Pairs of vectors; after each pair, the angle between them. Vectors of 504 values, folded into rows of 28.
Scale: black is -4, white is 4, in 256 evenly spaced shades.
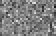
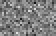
partly opposed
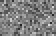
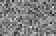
nearly parallel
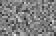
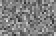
nearly opposite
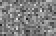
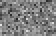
nearly opposite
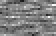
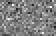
orthogonal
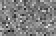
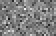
nearly opposite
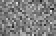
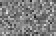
partly opposed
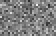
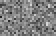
nearly opposite
